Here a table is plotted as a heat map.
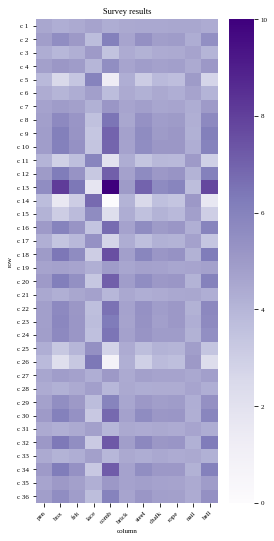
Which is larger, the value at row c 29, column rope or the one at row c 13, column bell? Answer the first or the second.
the second
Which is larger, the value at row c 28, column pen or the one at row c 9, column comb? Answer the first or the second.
the second
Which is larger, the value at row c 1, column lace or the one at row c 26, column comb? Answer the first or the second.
the first
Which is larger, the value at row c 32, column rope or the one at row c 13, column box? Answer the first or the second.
the second
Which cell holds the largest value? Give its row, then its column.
c 13, comb
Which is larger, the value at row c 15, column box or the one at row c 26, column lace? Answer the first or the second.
the second
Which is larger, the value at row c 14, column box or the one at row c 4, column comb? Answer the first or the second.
the second
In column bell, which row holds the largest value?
c 13
